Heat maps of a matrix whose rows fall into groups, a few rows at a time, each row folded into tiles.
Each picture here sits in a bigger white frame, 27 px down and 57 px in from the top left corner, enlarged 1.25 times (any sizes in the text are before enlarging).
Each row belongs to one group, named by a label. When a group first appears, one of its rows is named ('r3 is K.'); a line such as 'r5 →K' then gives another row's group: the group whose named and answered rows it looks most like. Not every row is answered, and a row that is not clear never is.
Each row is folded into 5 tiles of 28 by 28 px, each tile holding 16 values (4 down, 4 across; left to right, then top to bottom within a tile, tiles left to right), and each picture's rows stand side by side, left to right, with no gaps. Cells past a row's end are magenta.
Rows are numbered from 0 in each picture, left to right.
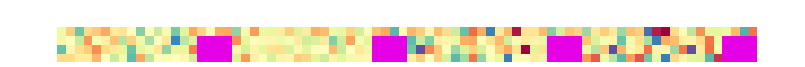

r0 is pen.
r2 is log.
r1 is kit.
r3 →kit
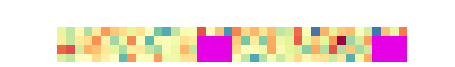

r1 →log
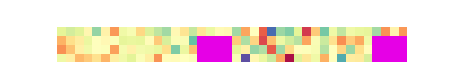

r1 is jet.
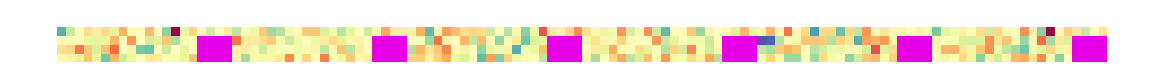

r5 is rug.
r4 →log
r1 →jet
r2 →pen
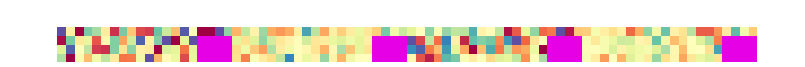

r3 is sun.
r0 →kit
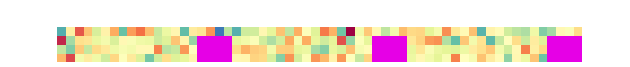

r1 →rug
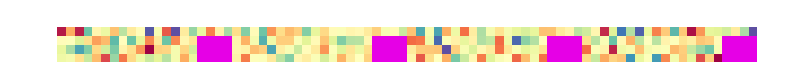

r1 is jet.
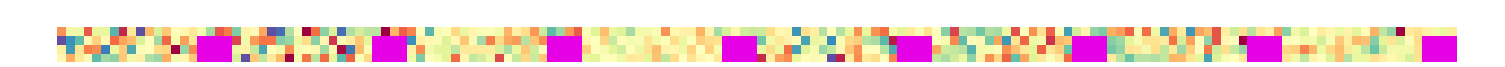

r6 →log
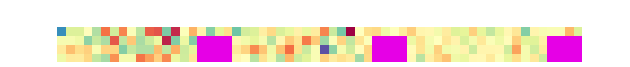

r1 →rug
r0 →rug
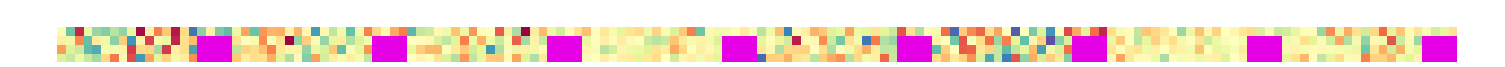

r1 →pen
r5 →pen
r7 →rug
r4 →kit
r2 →rug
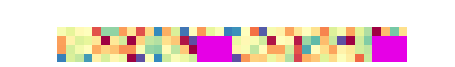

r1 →kit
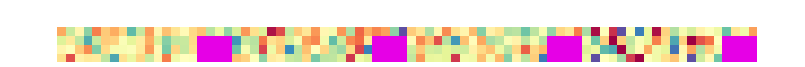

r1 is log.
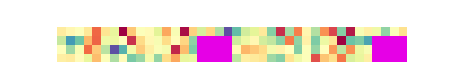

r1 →rug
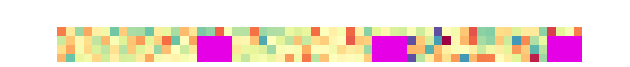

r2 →kit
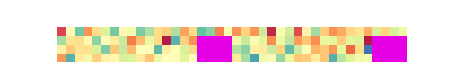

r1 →log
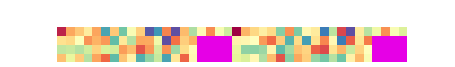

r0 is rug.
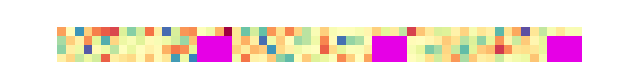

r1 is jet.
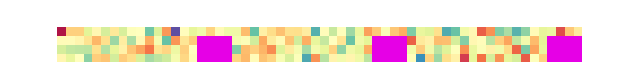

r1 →pen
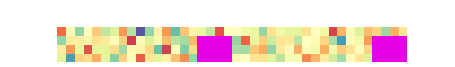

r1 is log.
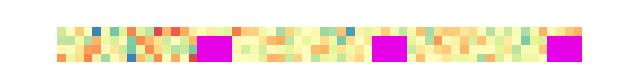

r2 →pen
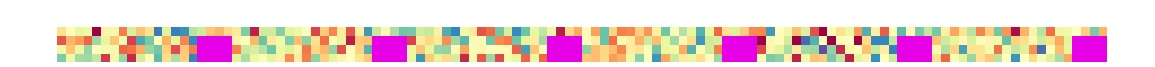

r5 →kit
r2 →jet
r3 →pen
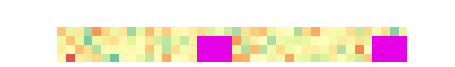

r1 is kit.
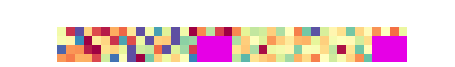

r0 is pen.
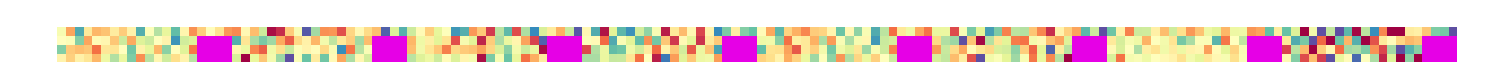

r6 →kit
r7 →sun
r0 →pen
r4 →pen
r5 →sun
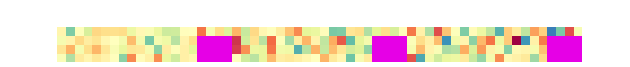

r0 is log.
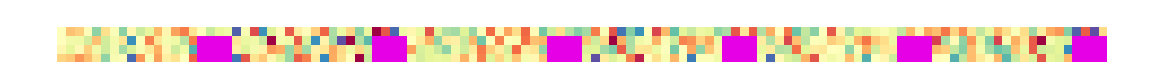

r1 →kit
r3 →jet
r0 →sun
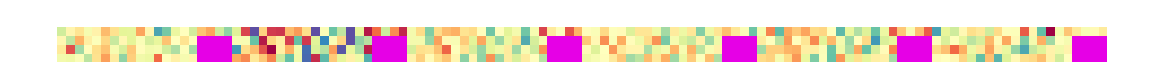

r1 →pen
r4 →pen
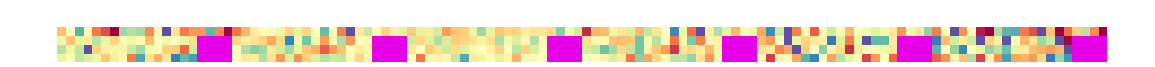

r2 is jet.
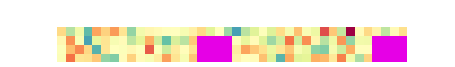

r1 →rug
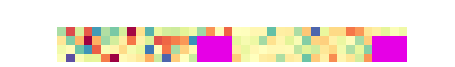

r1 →sun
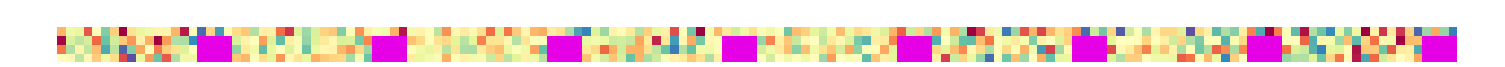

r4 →log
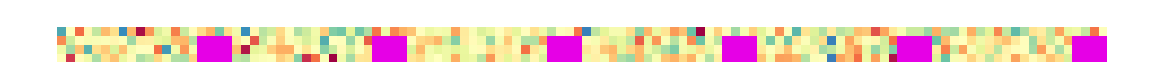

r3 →rug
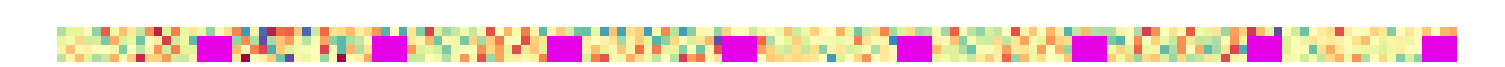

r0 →rug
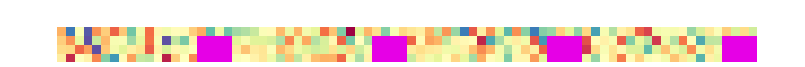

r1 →rug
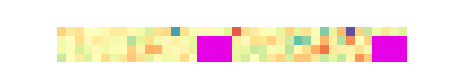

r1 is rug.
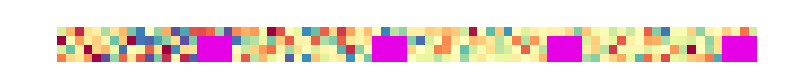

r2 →log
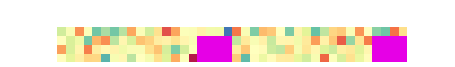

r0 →sun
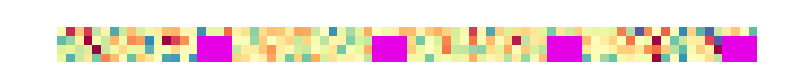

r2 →log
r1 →pen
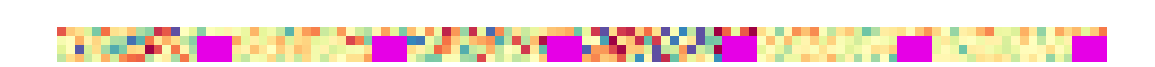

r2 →log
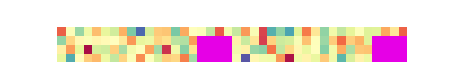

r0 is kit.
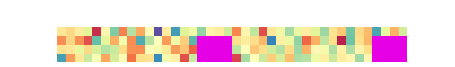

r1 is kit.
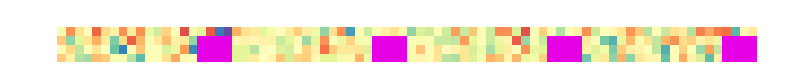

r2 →rug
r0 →log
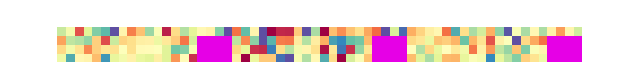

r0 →sun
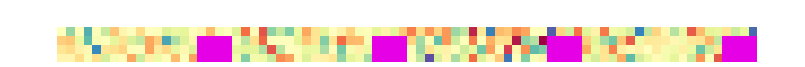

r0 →jet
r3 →sun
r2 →log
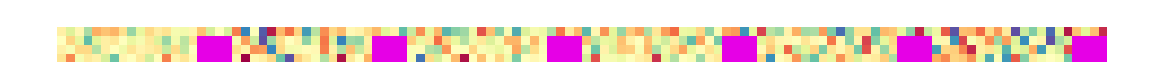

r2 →jet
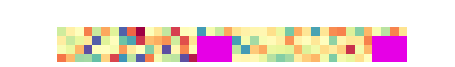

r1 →log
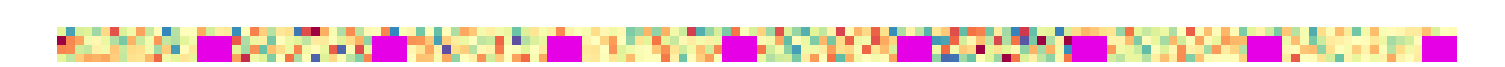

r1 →kit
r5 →log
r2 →jet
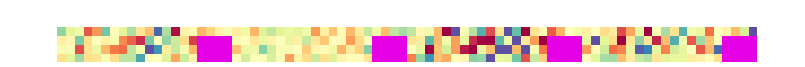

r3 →log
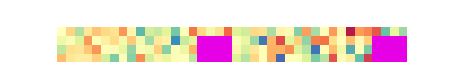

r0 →pen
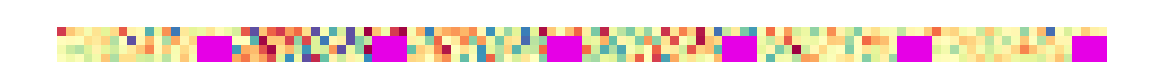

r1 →pen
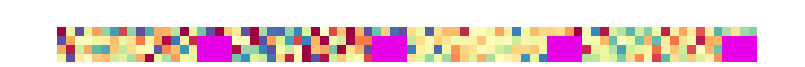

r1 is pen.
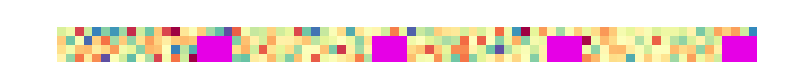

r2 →rug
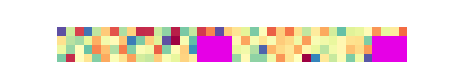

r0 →kit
